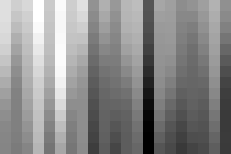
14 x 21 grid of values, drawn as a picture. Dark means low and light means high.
Slope: up to the top left. Ninth with the highest average: top left. Histogram: bell-shaped. Grain: streaks running down.
